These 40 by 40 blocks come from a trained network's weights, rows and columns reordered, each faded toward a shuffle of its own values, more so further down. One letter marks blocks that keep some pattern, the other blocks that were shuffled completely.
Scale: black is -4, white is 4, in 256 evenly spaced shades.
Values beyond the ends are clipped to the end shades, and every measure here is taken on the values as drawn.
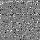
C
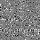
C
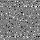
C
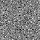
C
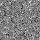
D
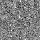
C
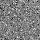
D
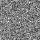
D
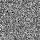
D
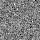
D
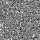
D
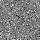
D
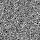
D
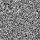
C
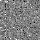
C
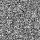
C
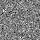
D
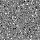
D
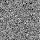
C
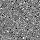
D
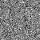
D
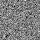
D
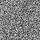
D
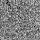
C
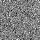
D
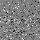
C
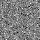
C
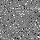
C
